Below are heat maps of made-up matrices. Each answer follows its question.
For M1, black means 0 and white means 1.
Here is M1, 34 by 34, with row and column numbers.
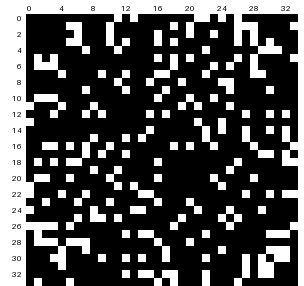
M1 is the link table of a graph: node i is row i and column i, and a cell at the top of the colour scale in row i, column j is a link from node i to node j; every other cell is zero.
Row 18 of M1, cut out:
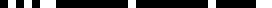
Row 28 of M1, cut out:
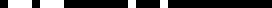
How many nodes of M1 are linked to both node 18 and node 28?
5
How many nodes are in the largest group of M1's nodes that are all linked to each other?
5
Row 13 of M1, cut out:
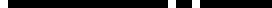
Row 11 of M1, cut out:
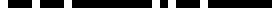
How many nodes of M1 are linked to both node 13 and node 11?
2
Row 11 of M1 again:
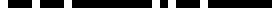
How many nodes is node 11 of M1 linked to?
6
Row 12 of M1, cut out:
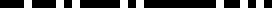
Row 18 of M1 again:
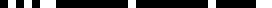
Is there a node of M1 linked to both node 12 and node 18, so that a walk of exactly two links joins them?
yes
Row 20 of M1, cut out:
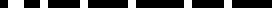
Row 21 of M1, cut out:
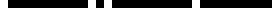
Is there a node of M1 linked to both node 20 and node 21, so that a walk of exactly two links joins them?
no
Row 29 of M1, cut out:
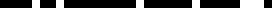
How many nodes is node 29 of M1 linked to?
7
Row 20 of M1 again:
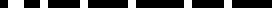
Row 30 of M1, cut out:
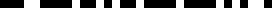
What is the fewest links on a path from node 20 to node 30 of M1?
3
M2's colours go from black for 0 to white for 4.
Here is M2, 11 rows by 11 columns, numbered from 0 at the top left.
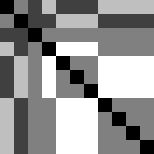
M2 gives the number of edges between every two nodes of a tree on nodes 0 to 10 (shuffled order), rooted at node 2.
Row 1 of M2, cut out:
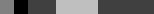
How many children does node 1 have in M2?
5
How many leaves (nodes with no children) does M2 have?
8
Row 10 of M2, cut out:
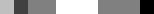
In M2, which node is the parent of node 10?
1
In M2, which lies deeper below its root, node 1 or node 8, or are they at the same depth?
node 8
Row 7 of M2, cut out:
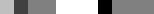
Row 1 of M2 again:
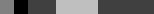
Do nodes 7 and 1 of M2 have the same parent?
no
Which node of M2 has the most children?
1
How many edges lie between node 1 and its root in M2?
1
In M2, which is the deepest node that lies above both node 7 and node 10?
1
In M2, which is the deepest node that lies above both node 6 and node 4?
0
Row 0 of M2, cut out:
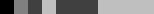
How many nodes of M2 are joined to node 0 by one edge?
4
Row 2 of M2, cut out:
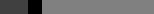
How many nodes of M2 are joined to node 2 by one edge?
2
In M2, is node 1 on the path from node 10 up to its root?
yes
